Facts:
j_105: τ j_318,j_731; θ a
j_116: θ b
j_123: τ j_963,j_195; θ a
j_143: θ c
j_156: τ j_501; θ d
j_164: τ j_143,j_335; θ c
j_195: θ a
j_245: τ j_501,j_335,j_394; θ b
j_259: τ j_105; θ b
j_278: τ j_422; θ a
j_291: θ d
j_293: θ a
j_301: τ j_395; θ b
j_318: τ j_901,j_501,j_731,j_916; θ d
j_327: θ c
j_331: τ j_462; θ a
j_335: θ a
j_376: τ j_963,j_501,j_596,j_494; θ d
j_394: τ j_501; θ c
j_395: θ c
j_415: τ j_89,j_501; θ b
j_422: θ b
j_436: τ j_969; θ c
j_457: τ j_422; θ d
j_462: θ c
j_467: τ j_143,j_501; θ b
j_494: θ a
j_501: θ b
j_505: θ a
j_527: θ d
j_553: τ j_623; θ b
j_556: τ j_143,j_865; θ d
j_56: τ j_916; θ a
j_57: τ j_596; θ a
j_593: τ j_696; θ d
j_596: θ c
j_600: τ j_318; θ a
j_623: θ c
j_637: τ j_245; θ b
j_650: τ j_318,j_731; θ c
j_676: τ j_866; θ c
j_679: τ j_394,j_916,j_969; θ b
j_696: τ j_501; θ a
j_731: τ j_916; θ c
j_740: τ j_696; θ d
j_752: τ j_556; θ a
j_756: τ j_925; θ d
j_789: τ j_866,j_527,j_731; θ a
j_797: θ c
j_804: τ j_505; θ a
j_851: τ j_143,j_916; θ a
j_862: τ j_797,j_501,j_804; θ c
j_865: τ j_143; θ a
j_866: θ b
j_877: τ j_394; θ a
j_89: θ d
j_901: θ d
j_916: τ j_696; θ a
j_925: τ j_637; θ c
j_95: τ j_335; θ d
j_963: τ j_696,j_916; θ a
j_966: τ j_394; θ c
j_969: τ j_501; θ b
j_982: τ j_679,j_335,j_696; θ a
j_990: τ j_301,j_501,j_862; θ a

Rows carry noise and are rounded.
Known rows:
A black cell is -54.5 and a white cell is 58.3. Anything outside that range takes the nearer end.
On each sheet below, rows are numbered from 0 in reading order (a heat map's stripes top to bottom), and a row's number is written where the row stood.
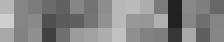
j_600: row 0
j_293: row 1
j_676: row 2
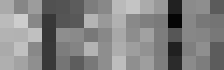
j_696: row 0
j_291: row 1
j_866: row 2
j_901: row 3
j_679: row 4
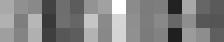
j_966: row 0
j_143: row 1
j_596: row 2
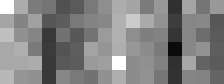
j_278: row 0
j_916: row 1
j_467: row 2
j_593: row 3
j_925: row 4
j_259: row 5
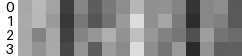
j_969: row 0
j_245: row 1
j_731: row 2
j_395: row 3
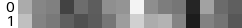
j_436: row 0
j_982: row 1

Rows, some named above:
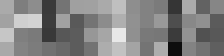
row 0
j_676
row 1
j_501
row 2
j_164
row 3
j_990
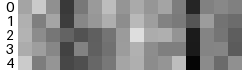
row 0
j_527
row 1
j_731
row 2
j_877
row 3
j_415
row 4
j_331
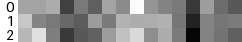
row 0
j_394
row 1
j_789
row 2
j_756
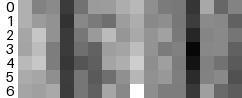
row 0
j_676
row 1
j_259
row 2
j_527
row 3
j_156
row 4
j_95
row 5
j_679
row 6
j_394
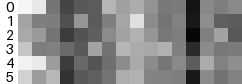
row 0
j_457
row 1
j_862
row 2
j_376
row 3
j_789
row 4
j_422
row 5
j_553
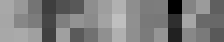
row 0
j_376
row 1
j_650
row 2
j_301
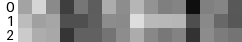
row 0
j_89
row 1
j_335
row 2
j_116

